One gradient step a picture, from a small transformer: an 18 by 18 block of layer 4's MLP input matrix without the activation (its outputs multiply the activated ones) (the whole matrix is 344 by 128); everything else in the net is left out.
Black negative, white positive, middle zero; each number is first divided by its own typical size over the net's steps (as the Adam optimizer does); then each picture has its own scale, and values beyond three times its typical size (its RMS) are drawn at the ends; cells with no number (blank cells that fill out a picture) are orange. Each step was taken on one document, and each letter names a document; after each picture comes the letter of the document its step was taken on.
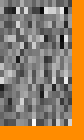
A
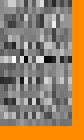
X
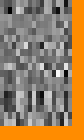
A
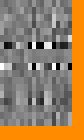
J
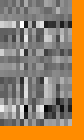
X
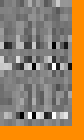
J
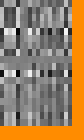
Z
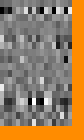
A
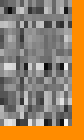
X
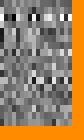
Z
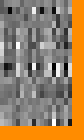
A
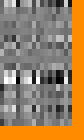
Z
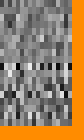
Z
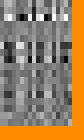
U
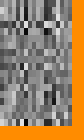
X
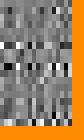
A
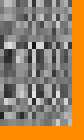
U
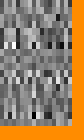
Z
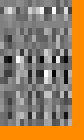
A
